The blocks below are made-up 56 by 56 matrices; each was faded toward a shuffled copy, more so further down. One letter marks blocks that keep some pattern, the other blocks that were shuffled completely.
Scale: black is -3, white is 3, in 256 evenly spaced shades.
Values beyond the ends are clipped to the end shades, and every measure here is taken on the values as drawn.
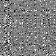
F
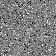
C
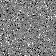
C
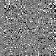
F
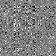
F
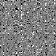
F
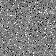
C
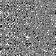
F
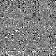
F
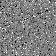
C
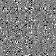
F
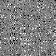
F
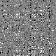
F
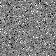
C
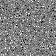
C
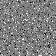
C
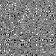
F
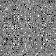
F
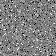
C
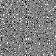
F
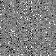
F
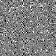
F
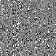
F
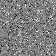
C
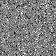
C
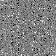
F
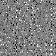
F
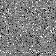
F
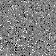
F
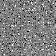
F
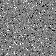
C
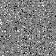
F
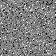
C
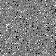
F
